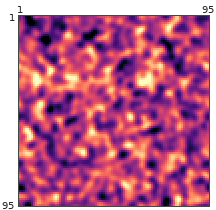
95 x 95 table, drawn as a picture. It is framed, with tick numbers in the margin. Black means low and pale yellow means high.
Mirror symmetry: none. Average level on the scale: 50%. Histogram: bell-shaped. Grain: blotchy. Seam: none. Lone odd cells: none.
